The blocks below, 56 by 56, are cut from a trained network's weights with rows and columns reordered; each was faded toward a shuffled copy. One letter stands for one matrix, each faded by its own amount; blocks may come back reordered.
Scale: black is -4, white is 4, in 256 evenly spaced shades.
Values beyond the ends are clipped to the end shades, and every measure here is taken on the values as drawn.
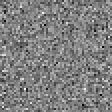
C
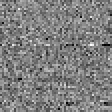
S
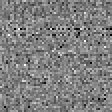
S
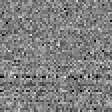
S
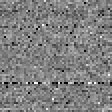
S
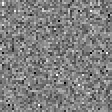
C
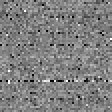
S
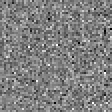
C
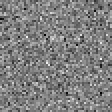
C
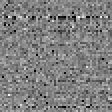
S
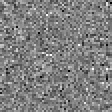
C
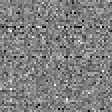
S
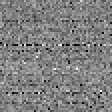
S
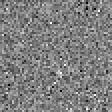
C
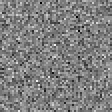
C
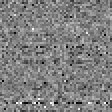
S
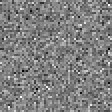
C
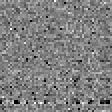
S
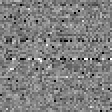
S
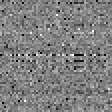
S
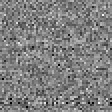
S
